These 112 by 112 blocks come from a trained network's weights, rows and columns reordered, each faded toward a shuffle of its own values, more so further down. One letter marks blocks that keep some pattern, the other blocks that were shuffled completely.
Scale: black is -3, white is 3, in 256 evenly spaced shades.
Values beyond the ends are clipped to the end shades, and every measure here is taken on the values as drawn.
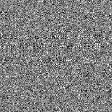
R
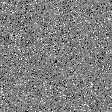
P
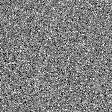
P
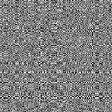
R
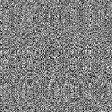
R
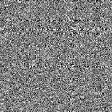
R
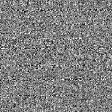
R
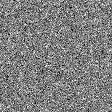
P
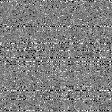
R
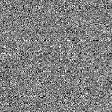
R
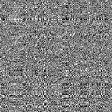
R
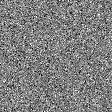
P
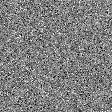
P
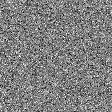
P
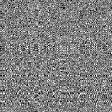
R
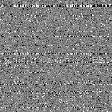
R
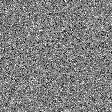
P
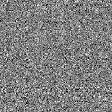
R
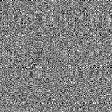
R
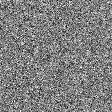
P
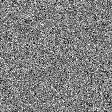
P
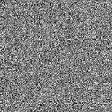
R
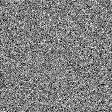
P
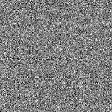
R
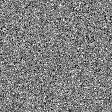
P
